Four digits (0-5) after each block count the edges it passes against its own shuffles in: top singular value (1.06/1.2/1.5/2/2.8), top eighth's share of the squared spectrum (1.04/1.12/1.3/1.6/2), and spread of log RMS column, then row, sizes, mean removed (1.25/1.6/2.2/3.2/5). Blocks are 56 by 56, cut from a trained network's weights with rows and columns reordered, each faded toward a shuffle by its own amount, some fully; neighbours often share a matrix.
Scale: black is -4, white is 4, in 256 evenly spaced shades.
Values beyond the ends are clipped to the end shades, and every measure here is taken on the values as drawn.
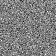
1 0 0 0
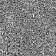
2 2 1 1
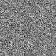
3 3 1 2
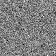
0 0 0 0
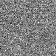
1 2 0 1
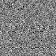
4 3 0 2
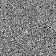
1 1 0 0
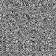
3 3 0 2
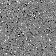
0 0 0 0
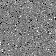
0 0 0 0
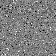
2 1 0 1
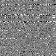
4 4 0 3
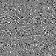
3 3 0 2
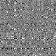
4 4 1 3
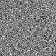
3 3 0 2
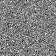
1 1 0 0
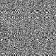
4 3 1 2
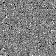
2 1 0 0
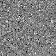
2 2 0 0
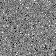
0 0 0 0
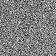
0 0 0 0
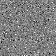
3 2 0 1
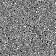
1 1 0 0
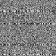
4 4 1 3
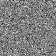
2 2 0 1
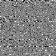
3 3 0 2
